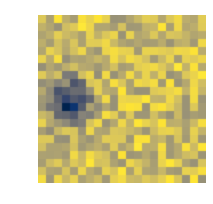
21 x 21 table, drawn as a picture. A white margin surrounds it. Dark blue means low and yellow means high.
Ninth with the lowest average: middle left. Histogram: skewed, a long tail of low values. Odd rows or columns: none. Dips: one, in the middle left.
